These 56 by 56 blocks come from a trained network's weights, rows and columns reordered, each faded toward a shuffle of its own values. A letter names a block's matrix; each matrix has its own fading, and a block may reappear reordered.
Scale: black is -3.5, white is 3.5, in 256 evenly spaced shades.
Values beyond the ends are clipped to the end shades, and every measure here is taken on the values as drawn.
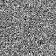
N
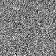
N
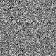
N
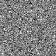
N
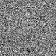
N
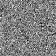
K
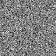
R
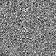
N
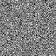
N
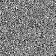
N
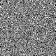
R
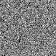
R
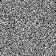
R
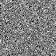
R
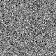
K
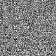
N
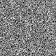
R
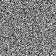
K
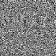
N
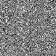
N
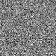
N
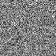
N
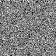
R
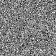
R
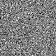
K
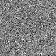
K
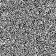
R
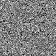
K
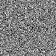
K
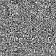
N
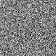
K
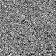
K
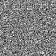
N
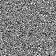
R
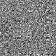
N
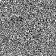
K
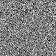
K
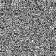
N
